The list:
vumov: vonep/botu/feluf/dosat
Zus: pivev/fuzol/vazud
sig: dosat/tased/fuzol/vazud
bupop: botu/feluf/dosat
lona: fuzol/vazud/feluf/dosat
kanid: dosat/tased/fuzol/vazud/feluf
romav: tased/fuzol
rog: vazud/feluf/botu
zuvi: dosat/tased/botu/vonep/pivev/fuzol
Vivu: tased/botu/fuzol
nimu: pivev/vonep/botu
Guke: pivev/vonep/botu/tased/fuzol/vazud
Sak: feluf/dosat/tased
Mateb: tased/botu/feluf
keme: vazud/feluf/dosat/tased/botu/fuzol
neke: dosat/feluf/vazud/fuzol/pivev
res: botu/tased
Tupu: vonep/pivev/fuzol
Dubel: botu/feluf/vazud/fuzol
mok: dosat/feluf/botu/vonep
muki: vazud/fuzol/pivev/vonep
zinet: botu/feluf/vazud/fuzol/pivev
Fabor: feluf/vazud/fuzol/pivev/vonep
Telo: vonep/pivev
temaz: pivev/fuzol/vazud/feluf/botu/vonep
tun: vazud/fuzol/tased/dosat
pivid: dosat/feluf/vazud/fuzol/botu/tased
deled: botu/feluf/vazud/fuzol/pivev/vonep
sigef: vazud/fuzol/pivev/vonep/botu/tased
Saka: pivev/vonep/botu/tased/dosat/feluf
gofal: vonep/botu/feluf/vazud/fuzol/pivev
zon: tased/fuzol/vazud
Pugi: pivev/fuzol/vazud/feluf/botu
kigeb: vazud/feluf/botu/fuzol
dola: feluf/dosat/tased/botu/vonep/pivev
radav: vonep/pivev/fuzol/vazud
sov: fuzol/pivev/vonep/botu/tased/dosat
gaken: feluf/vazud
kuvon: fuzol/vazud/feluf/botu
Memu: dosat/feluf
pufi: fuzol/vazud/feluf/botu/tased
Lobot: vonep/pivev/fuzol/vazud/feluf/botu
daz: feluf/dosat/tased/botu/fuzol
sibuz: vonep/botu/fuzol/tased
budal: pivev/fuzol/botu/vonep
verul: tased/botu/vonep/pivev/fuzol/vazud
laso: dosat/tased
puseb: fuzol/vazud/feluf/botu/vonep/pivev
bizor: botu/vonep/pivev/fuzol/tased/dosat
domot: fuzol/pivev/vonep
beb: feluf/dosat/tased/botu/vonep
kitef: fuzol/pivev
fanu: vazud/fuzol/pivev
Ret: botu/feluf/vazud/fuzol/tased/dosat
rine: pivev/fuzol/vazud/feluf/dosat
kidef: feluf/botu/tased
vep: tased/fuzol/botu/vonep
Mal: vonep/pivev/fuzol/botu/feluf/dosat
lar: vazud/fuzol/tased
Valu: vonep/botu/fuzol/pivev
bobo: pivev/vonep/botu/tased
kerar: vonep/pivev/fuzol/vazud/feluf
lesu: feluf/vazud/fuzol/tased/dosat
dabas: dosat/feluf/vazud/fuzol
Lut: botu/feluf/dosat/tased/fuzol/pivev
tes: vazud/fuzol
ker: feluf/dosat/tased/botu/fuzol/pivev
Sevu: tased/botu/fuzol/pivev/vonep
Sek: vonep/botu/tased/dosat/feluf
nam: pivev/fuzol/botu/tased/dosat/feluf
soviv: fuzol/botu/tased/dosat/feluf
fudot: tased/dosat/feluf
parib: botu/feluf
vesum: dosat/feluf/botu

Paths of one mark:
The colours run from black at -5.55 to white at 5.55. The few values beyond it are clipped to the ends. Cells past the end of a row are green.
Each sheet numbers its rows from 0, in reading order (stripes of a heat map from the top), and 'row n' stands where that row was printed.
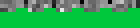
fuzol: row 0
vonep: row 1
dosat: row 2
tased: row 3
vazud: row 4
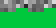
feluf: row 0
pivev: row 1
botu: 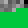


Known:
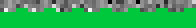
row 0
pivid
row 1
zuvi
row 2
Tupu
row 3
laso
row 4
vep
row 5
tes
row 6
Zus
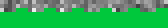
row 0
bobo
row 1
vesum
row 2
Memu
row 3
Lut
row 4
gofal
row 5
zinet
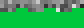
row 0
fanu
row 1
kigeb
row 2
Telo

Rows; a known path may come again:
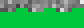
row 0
fanu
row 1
daz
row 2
neke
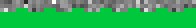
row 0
zuvi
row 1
temaz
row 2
Dubel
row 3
bupop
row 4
ker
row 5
Memu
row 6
puseb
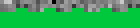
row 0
rog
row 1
res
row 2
pufi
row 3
Lut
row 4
kigeb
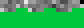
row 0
Saka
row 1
gofal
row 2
Vivu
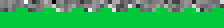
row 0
Pugi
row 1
romav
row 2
Sek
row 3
kanid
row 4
Telo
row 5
Mateb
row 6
Sevu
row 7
Lobot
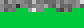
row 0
sigef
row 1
mok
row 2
Zus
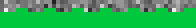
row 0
vesum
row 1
tes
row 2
kitef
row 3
Tupu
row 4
zinet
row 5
domot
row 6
dabas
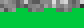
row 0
deled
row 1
nam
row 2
gaken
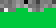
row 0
laso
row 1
bizor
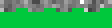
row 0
Guke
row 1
sov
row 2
rine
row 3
bobo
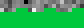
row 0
sibuz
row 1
pivid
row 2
parib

